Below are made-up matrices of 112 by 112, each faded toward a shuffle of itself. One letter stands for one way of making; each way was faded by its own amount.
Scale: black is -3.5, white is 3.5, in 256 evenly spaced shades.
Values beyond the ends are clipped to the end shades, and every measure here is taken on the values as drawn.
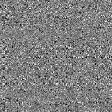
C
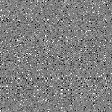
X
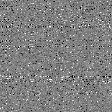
X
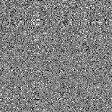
C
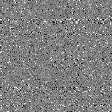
X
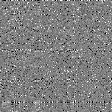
X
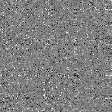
X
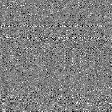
C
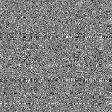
C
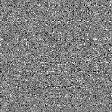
C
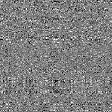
C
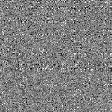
C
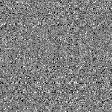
C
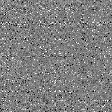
X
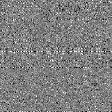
C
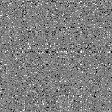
X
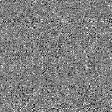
C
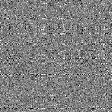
C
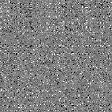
X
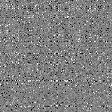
X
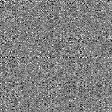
C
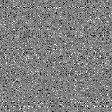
X
